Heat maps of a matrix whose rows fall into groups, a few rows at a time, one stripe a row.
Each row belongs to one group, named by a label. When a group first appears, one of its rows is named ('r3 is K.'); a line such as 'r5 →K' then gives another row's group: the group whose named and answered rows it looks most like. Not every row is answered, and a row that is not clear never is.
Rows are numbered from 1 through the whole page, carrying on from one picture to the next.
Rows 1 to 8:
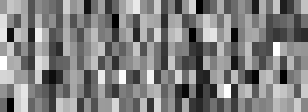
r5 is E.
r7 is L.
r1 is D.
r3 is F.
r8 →L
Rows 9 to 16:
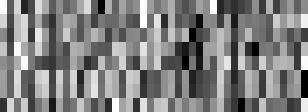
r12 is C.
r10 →L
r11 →F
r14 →E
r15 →E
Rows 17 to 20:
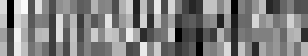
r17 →F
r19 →E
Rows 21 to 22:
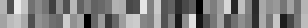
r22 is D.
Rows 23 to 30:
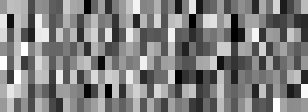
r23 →D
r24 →F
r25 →E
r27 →C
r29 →D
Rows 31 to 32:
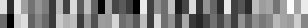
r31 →L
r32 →L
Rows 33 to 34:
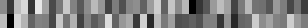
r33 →F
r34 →L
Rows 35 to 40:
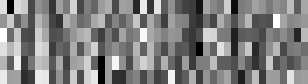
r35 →L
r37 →C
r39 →C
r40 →E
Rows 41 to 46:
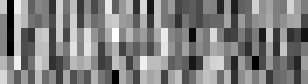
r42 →L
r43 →C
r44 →C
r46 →F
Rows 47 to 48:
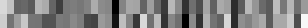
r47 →E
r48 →L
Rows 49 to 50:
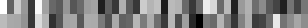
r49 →F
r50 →E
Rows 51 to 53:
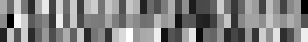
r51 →E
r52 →L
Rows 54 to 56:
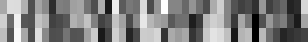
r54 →D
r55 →C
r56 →F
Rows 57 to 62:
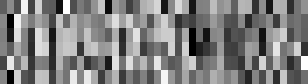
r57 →F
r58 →C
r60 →E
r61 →D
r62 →C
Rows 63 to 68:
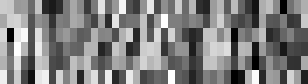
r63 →D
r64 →D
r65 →F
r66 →F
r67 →C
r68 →E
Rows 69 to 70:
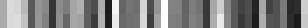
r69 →D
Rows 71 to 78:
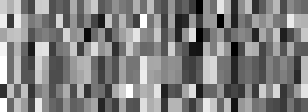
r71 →E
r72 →L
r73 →D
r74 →E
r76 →C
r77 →D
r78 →F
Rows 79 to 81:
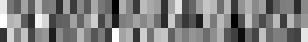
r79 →F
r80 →E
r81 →D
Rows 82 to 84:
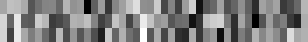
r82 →D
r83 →C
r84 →L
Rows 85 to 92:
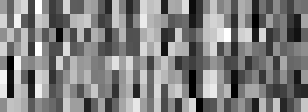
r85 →F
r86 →C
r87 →F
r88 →F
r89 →C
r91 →F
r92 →D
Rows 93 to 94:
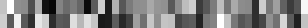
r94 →C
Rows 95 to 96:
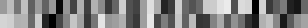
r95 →F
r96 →D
